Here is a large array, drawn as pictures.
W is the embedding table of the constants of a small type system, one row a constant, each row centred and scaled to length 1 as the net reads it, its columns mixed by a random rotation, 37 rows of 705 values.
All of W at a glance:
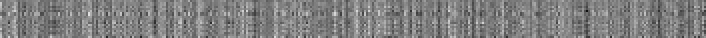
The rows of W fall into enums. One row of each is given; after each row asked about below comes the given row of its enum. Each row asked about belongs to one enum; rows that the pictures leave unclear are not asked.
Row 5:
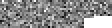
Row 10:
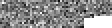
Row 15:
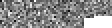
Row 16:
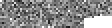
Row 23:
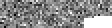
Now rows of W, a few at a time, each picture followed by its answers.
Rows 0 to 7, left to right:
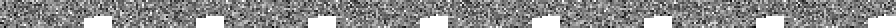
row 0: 23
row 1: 15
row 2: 5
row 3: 16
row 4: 16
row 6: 10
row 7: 16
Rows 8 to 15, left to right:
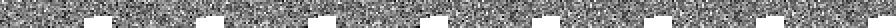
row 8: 5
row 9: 23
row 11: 10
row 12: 15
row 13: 15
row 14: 15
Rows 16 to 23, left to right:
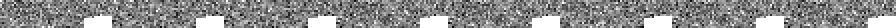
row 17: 5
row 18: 5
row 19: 23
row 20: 23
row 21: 10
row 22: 23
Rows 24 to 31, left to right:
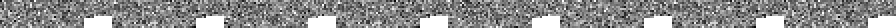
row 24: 15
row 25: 10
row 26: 23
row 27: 10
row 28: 16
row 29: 5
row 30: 10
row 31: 15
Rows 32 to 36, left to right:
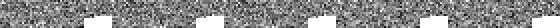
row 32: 10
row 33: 16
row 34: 16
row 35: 5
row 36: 5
